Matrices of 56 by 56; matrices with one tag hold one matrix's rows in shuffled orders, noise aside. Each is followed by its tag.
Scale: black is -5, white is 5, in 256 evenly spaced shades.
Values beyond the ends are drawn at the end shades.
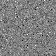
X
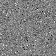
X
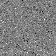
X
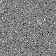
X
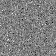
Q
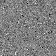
X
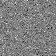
X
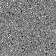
Q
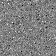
Q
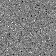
Q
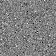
X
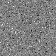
Q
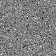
X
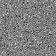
X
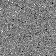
Q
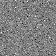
X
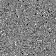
X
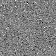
X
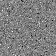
Q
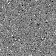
Q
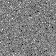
Q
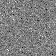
Q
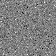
X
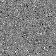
X
